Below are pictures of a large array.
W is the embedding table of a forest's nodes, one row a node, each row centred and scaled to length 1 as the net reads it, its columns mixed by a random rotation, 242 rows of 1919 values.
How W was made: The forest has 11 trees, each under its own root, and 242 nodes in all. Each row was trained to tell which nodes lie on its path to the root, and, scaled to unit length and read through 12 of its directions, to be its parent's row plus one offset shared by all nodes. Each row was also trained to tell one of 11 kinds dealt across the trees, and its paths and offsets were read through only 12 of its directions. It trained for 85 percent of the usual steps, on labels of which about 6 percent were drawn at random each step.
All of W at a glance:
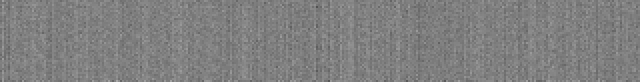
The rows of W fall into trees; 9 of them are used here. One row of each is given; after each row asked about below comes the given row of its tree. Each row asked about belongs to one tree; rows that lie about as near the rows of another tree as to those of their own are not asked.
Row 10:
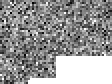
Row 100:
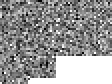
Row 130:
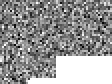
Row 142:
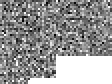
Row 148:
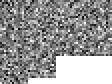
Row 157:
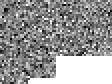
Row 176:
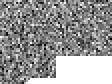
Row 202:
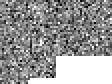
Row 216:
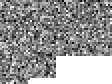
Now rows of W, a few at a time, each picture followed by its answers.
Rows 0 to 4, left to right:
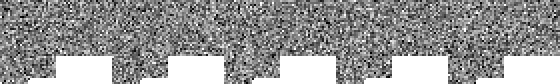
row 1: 148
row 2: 216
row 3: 100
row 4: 157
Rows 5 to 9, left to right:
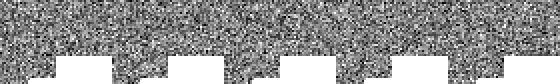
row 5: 100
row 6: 142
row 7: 142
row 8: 202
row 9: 202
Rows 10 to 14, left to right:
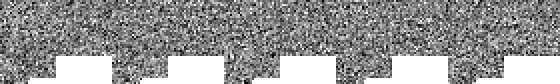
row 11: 148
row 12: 216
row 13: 10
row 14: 10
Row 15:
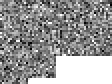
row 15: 202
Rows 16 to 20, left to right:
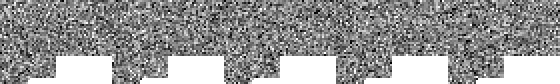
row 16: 10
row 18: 176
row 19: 10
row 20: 157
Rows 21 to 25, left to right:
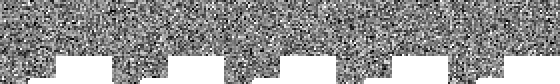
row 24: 130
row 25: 142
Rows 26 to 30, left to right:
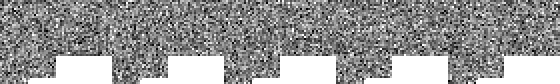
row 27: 176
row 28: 148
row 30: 10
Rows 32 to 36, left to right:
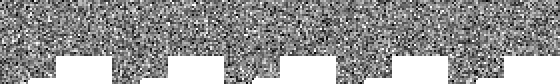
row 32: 148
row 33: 148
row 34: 157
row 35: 202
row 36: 202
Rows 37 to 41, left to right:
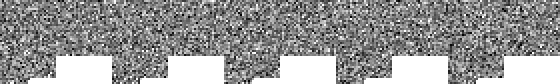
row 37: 216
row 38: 157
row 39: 216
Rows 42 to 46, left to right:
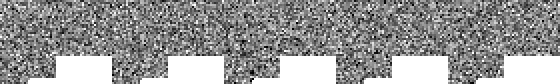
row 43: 148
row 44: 157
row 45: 142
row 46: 216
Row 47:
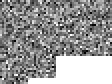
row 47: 10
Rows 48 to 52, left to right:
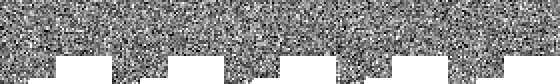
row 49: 157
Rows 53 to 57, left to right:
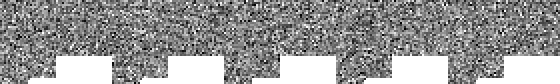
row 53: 142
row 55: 216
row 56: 216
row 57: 202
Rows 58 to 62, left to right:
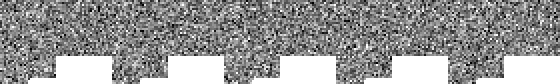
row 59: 130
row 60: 130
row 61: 130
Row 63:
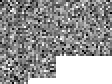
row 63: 148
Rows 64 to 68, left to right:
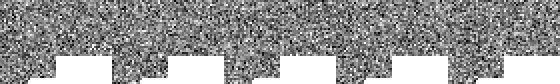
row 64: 157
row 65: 10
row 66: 216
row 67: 157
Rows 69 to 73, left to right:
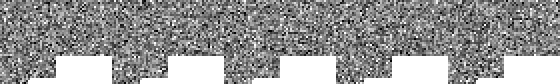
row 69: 202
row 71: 157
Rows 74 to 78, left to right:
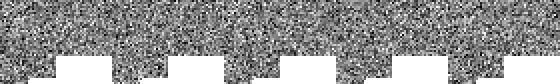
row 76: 10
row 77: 216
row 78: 157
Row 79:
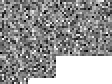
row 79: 10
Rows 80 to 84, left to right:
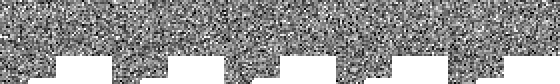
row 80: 202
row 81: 157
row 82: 130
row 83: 148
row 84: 157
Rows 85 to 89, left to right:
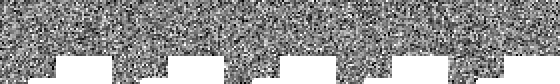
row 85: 202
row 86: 142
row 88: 130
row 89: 202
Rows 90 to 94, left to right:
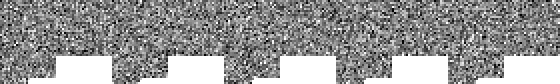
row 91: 10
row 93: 216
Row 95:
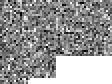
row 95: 157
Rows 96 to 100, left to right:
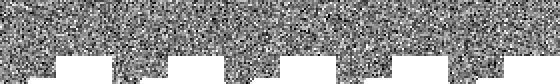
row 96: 130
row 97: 100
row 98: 176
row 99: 130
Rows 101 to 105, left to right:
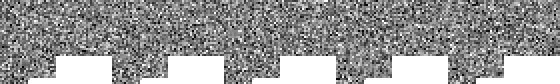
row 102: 148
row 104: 216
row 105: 142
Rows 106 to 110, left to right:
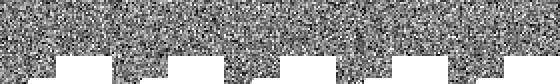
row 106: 202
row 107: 100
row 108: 202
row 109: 148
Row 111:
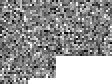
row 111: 157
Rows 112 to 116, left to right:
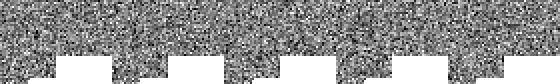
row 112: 216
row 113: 176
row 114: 10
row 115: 216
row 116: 130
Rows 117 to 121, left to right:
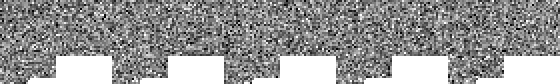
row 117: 130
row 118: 202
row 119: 10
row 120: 202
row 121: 10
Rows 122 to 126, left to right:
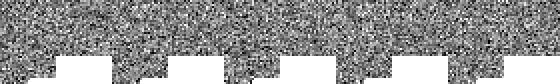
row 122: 157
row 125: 202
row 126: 148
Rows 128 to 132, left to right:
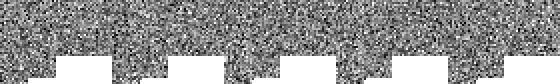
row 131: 216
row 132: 148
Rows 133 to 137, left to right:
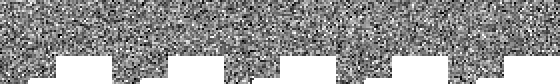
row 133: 157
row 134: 216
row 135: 148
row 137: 202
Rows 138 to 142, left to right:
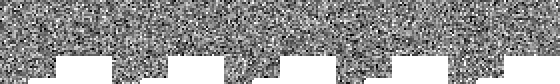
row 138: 202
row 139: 10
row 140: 10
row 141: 157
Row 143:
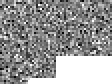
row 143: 10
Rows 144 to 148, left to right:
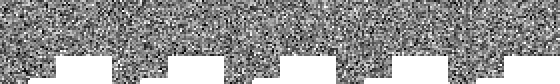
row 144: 157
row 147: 216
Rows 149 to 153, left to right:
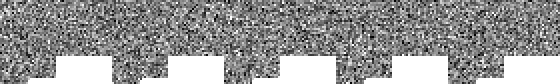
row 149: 10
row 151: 148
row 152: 216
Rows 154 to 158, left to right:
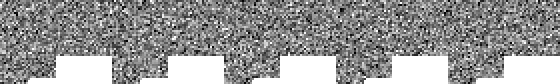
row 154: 216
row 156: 142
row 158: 216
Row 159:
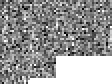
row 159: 148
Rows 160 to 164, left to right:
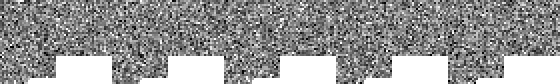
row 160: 100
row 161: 10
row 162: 202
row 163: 202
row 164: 10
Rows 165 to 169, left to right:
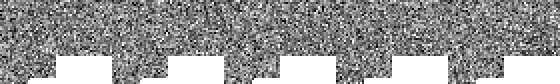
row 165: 216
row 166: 100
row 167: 202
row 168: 148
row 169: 202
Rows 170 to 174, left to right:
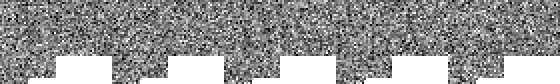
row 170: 142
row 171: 130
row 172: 148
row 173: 10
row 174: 10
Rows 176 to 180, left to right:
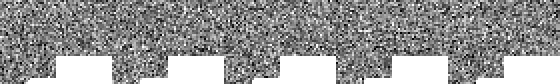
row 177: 130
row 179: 10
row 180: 157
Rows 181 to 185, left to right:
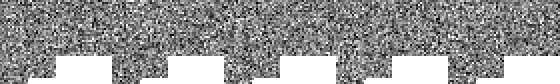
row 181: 216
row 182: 157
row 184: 130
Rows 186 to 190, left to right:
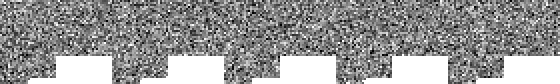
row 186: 157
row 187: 216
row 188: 130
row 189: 130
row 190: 10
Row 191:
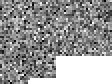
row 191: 157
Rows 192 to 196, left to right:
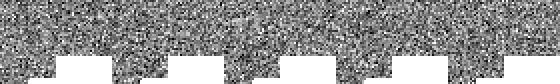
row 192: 142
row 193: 216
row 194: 157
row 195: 130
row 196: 148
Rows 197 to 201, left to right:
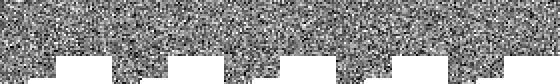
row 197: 100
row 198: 157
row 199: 148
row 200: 157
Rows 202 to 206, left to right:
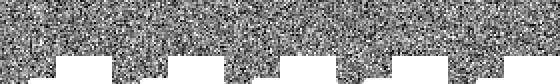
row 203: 10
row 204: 130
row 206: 202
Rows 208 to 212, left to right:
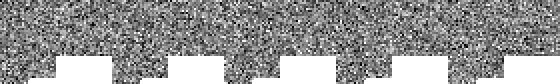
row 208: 148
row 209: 202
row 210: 130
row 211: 148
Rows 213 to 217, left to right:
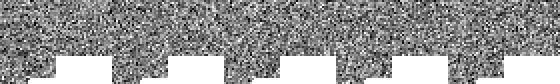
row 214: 148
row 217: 216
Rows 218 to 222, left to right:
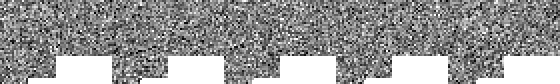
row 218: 202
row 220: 100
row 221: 202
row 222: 157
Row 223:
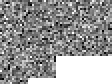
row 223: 130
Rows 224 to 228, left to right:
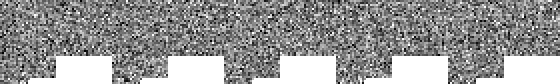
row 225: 148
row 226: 216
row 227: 148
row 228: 202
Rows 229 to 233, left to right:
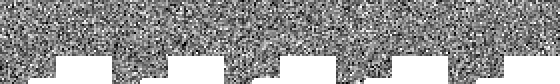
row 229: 148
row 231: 142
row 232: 10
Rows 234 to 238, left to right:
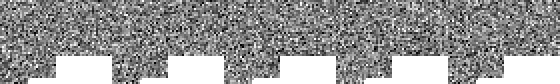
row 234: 216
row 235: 216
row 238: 157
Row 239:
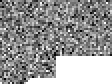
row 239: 176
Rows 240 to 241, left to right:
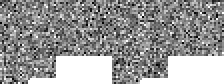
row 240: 202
